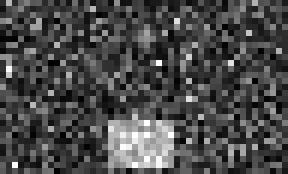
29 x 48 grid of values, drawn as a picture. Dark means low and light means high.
On average the colour sits 30% of the way up the scale. No regular stripes run through it. The values are skewed, with a long tail toward high values. The bottom middle is the ninth with the highest average. In the bottom middle lies a patch that is higher than the rest.
